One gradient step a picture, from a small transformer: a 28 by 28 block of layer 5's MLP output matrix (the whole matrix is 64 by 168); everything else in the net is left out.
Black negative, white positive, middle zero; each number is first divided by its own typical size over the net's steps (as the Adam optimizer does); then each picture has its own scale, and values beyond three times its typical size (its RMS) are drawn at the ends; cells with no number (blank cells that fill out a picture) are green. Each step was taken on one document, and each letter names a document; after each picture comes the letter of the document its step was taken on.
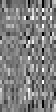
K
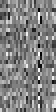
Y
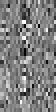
K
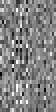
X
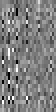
X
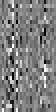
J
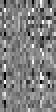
K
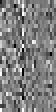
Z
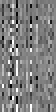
J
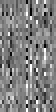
J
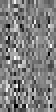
Z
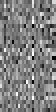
K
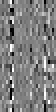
J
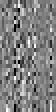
Z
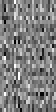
K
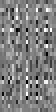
X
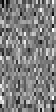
Y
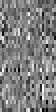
K
